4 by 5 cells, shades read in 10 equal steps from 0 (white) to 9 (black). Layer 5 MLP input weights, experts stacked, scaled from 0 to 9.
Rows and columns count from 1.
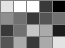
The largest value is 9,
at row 1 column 5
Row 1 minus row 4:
-5 -3 -7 4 8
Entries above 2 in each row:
2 5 4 4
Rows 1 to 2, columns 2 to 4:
0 0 7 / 5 7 6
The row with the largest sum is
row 2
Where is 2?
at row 3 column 3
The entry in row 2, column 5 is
5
